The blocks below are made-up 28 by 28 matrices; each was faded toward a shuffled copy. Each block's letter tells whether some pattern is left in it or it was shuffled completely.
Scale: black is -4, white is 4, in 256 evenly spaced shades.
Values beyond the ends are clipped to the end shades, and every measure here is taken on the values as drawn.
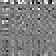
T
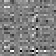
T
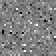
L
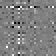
T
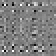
T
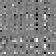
T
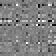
T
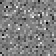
L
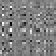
T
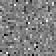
L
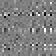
T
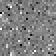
L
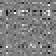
T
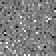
L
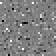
L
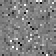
L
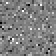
L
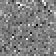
L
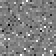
L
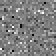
L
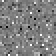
L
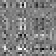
T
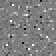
L
